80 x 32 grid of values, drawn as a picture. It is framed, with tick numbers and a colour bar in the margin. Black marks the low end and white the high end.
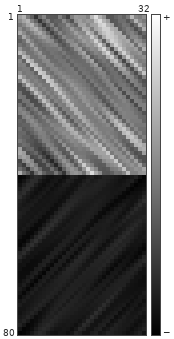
The table splits into 2 rows of 1 panel. Panel 1,1: middling, slanting down to the right, strong in contrast. Panel 2,1: very low, slanting up to the right, faint in contrast.
